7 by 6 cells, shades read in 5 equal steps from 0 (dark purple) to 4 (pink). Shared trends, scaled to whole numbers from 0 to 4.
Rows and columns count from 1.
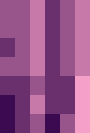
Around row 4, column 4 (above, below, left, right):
1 1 3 2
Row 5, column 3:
2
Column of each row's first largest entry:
3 3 3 3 6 6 6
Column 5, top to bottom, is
2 2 2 2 1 1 2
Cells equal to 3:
9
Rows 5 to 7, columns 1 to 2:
1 1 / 0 1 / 0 1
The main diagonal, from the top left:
2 2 3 1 1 4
